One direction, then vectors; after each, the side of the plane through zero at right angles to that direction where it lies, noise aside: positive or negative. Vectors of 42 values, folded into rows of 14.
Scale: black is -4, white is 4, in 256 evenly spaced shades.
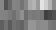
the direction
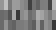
negative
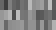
positive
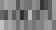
negative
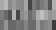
negative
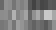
negative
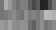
negative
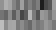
negative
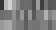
negative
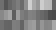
positive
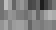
negative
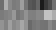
negative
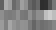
negative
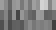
positive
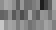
negative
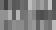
positive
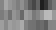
negative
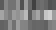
negative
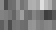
positive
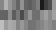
negative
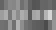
negative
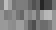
negative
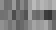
positive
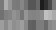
negative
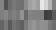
positive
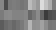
positive
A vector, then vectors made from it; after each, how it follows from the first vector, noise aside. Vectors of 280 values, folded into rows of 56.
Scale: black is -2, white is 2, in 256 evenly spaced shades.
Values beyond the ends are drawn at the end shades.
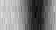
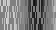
partly zeroed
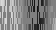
partly zeroed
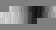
partly zeroed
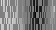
partly zeroed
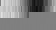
partly zeroed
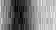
reversed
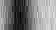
reversed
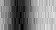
reversed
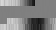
partly zeroed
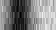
reversed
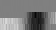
partly zeroed
